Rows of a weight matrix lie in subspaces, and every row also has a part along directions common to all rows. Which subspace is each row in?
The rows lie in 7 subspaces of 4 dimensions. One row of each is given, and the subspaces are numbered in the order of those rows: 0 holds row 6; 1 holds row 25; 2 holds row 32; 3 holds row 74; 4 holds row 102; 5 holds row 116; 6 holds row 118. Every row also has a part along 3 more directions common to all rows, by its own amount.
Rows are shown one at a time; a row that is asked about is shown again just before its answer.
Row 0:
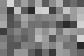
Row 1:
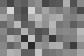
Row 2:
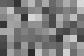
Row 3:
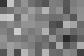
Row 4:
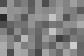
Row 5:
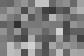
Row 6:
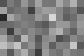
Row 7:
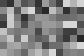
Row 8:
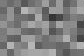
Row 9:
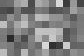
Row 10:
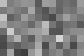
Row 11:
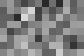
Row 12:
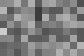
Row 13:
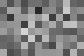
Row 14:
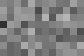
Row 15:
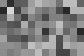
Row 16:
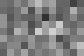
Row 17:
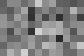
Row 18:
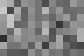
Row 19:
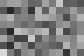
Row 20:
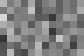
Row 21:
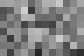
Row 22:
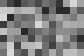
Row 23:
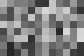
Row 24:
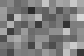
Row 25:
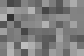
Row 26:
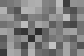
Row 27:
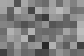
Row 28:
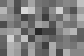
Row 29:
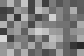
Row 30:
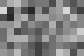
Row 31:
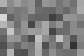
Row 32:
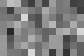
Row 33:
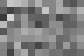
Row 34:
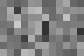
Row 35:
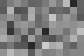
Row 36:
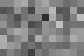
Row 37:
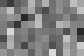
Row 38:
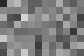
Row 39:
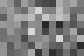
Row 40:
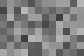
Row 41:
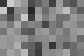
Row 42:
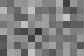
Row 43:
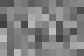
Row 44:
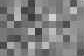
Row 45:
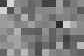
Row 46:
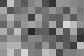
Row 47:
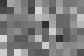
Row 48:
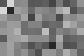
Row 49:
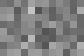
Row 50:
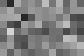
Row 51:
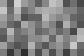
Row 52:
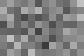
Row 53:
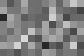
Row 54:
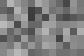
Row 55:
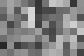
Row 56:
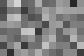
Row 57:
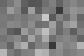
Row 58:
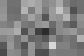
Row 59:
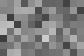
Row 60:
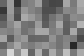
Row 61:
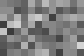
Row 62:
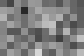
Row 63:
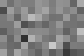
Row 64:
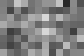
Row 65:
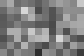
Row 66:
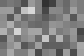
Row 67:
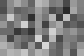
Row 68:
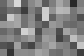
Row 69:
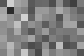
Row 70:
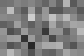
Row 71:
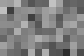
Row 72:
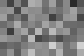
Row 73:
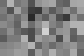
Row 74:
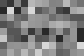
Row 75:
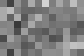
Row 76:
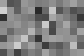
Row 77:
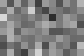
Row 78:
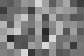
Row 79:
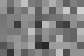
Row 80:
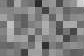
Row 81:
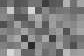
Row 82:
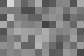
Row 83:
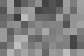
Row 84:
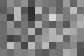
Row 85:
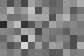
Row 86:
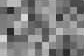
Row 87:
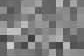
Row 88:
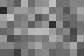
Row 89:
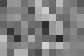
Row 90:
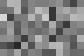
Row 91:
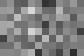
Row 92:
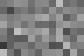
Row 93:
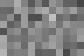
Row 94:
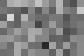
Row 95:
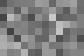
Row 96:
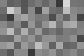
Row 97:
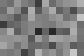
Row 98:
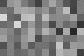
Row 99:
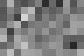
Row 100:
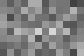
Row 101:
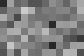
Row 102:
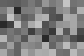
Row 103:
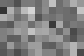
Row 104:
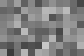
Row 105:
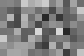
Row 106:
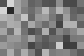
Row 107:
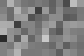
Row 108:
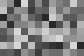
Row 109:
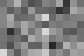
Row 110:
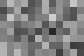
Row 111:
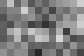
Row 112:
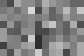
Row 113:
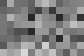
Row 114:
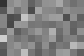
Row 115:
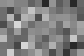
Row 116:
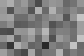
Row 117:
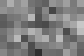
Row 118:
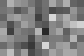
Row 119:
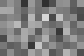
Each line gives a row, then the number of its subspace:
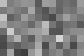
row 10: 0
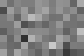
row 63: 6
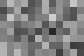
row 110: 4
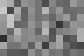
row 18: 3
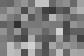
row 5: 1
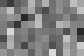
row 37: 2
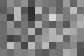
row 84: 1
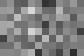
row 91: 4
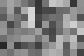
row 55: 6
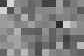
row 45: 3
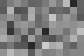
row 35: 6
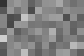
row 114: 3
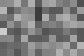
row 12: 6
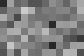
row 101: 3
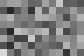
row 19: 5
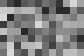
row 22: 1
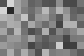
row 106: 3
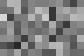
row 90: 0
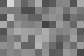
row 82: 1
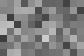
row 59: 4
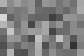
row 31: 0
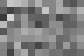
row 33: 1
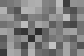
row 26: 5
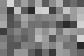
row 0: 0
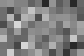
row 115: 2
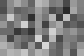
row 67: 5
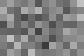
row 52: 5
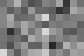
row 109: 5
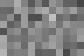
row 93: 2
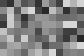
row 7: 0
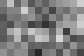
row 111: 6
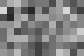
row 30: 3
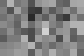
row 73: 4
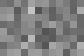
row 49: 1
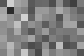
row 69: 3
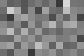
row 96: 5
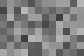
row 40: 6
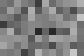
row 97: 4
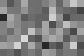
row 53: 0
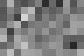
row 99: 2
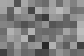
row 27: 5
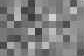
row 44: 1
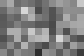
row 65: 6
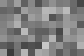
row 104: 1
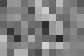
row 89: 0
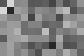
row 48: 3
